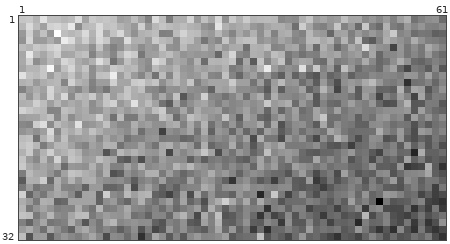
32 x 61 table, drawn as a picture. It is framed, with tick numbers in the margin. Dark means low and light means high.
Slope: up to the top left. Ninth with the lowest average: bottom right. Ninth with the highest average: top left. Stripes: none. Odd rows or columns: none. Grain: fine.
